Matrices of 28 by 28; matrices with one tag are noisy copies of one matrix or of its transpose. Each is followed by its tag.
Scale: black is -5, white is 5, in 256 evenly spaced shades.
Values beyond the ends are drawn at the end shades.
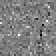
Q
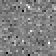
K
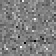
Q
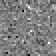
K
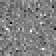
K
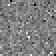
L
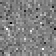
K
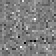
Q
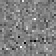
Q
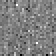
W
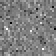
K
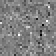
Q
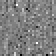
W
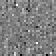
W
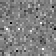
K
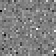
L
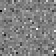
L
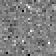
K
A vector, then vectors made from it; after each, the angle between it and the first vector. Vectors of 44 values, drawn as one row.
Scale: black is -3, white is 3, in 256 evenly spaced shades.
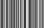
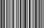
partly aligned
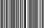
nearly parallel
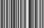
nearly parallel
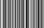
nearly opposite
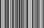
partly opposed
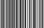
partly aligned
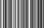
partly opposed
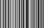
nearly opposite
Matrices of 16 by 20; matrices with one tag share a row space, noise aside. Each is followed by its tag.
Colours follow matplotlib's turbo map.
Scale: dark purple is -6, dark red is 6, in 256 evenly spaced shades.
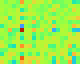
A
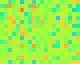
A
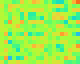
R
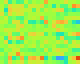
R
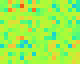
A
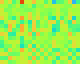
A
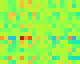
A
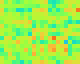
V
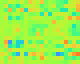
R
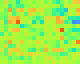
R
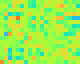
R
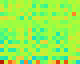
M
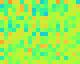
M
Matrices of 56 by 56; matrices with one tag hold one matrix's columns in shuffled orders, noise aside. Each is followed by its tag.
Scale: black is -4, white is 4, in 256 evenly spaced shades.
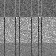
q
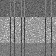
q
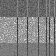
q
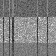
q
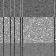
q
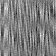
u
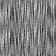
u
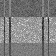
q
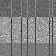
q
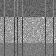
q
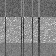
q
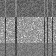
q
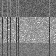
q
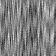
u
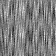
u
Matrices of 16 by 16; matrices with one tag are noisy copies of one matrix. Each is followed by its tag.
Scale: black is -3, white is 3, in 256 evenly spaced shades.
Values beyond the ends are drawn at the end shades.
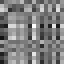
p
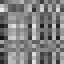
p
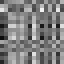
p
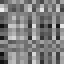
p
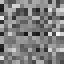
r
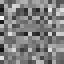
r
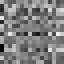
r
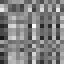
p
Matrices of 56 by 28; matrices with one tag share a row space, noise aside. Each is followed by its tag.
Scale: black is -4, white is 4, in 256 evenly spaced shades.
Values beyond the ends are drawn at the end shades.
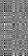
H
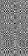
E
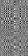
E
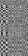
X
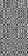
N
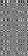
N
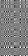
E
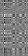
H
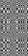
N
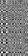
X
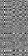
H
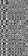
X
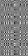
E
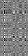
H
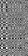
X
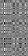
H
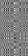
E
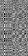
H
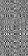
E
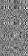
E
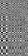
X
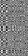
X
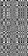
N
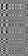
X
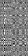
H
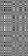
H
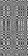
N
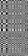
X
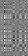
H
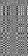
N
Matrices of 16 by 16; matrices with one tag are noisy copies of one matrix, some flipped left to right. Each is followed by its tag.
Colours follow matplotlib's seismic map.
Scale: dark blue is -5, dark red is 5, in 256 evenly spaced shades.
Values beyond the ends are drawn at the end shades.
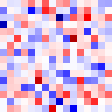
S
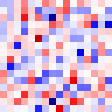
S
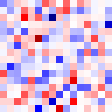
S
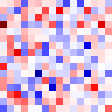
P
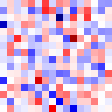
S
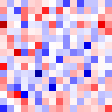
P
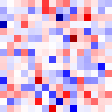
S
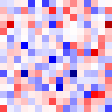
P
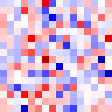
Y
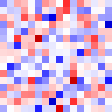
S
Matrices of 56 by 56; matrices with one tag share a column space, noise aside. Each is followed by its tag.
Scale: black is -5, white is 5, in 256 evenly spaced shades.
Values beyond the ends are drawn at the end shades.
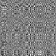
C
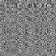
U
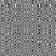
U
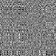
C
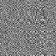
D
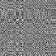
D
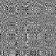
C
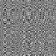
D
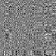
C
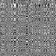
U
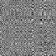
D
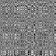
C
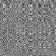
U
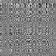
U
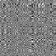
U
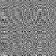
D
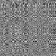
U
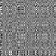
C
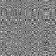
D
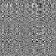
U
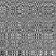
C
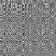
U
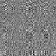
C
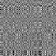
C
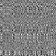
C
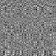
C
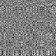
C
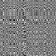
D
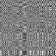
C
